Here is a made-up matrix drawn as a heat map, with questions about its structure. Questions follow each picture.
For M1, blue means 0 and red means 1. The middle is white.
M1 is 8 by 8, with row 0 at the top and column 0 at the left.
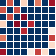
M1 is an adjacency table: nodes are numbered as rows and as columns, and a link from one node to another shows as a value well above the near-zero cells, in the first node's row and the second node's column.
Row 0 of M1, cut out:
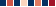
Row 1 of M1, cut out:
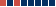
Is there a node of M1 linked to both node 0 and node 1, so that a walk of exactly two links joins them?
no
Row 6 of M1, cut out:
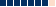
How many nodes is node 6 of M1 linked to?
1
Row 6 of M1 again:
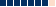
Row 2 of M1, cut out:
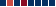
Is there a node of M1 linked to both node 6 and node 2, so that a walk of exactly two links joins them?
no
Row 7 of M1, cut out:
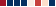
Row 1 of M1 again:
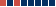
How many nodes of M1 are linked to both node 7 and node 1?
1
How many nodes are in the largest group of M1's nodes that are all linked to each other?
3
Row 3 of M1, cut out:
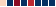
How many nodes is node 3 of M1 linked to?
3
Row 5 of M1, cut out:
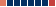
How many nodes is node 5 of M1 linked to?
2
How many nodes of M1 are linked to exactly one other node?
1
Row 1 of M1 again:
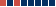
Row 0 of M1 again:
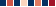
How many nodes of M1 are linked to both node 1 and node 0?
0
